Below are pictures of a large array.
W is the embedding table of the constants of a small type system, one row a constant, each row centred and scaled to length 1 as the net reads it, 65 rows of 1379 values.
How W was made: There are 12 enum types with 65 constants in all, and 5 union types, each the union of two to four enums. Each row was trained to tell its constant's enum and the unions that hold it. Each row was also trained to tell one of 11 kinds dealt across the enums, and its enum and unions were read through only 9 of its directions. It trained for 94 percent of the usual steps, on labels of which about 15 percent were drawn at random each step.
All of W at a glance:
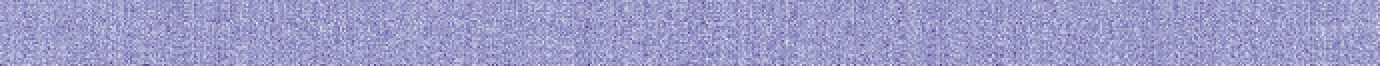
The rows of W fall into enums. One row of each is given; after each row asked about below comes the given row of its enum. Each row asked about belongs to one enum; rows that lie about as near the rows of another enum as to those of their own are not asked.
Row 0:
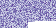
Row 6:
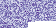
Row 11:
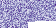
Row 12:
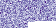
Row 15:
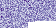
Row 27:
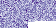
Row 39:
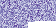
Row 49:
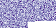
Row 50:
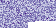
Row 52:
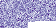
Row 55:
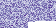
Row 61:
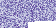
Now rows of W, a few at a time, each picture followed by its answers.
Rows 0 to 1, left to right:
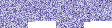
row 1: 61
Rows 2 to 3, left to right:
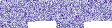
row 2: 55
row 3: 27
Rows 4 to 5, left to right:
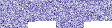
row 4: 15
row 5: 39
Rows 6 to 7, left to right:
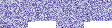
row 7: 61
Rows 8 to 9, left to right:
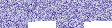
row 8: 27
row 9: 11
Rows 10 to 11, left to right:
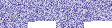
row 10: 15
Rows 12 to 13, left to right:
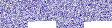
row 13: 6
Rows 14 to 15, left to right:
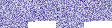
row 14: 49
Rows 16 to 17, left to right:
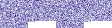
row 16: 6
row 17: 39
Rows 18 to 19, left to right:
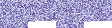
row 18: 49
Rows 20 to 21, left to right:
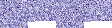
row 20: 49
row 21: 39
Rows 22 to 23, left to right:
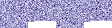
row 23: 0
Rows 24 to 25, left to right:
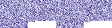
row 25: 0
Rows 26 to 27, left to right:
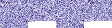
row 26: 39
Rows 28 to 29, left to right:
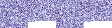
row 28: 39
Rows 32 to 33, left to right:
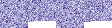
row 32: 27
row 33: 61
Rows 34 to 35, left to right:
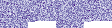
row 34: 50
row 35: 52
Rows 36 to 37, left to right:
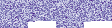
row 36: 11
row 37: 6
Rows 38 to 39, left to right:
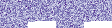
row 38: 12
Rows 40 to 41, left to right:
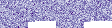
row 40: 61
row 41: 0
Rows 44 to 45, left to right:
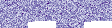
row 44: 27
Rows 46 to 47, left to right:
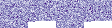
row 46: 55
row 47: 55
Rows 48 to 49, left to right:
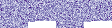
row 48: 15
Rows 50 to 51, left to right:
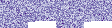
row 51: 52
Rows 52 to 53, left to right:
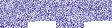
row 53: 0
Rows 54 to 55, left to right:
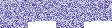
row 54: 6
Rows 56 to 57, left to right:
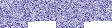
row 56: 6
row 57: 11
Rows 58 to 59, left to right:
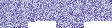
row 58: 49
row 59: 27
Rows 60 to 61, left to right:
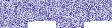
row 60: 0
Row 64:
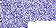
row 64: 49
